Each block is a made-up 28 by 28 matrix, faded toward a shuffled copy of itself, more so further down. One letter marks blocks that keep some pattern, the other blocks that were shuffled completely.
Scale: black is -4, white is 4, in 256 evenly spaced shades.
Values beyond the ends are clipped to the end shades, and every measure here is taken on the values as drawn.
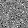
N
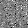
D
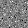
N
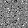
D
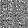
D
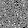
D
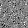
N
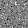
N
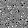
N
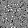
N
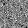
N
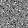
N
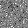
N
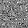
D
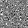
D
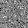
D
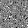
D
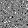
D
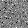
N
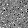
N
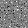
D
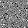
N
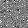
D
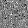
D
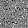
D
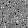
N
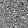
D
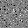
D
